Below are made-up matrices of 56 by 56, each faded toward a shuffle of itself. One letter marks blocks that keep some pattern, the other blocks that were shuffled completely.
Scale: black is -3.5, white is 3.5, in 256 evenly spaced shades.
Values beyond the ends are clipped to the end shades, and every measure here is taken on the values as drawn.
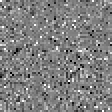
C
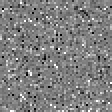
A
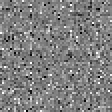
C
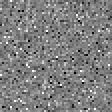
A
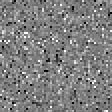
A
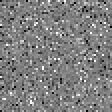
A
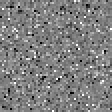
A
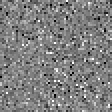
A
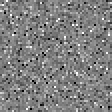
A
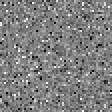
A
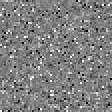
A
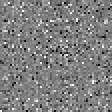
C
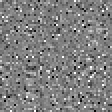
C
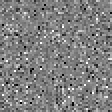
C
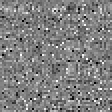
C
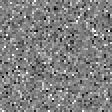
A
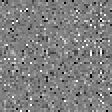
C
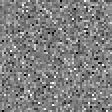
A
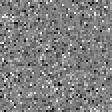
A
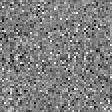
C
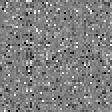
C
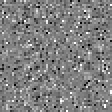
C
